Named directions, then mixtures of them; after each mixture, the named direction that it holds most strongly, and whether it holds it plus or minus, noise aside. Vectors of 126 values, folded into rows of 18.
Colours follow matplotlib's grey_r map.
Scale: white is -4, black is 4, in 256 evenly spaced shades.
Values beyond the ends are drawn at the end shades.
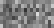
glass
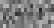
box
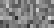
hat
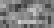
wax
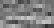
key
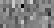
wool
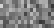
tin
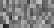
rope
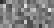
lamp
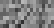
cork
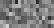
hat, minus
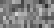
box, minus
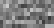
key, minus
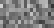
tin, plus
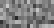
hat, plus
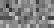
hat, minus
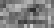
wax, minus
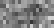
wax, minus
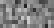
lamp, minus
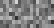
hat, plus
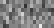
rope, plus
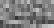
key, minus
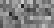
wool, plus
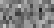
box, plus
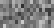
wool, plus
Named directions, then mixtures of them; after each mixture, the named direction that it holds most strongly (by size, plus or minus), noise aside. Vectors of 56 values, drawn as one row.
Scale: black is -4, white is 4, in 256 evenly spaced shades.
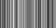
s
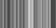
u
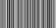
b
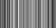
s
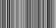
b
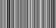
b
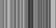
u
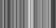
u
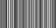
b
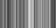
u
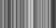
u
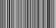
b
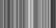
u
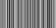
b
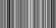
u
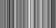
u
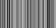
b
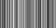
s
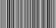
b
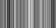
u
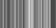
u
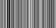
b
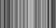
u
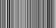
b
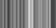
u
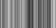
u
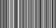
b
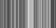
u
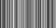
s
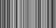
s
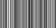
b
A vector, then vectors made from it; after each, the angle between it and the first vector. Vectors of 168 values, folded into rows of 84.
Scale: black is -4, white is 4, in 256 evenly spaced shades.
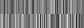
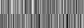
partly opposed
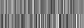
nearly opposite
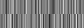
partly opposed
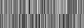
partly opposed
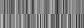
nearly parallel
